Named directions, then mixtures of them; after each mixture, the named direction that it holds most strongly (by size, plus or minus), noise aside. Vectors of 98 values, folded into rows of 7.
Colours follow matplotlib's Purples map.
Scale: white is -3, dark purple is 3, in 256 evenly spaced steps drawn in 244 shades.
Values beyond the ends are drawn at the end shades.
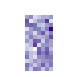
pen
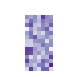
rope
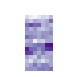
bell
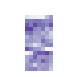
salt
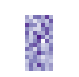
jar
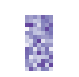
rope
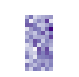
pen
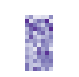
pen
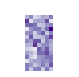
pen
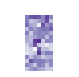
bell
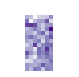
pen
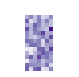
rope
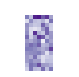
jar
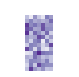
jar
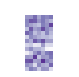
bell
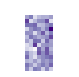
pen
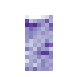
salt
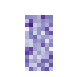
rope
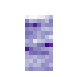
bell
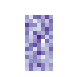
jar
